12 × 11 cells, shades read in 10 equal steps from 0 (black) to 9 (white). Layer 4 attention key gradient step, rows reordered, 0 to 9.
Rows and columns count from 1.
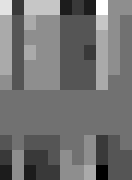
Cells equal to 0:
1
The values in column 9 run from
0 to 9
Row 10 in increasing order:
2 3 3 3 3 3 4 4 4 4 5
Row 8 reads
4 4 4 4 4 4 4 4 4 4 4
